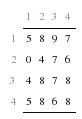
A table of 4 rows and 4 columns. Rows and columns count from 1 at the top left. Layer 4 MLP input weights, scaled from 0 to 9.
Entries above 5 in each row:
3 2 3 3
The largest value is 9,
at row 1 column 3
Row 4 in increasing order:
5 6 8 8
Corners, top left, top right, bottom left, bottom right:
5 7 5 8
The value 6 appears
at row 2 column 4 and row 4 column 3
